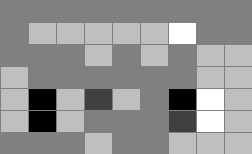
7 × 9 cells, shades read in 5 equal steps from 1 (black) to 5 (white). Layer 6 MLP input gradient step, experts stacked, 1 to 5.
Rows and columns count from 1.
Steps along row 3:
same same up down up down up same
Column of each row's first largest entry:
1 7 4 1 8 8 4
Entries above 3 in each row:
0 6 4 3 5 4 4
